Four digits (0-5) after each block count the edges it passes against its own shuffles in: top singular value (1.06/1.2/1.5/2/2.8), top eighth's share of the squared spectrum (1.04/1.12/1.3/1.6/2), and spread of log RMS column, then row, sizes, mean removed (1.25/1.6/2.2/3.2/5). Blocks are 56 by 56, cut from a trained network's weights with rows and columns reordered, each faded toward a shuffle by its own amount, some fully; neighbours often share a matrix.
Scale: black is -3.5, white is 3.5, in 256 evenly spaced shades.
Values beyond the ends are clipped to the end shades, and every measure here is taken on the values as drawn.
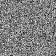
0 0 0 0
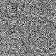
3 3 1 1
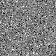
0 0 0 0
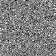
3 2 0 1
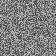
0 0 0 0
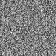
3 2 0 0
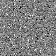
2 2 0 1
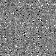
2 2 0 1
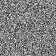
2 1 0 0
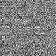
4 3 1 1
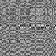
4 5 0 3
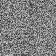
2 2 0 0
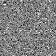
2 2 0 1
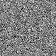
2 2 0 0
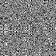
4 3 1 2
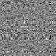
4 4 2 2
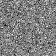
0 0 0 0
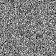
2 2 0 0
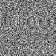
3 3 1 1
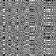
5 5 3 3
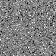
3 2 0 0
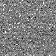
3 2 1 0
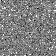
1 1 0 0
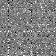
3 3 1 1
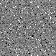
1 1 0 0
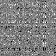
3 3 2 1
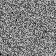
0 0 0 0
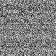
3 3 0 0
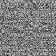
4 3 1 1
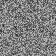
1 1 0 0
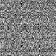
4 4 2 0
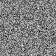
0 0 0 0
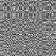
4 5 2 3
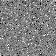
0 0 0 0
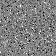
1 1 0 0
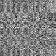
4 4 1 2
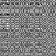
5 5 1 3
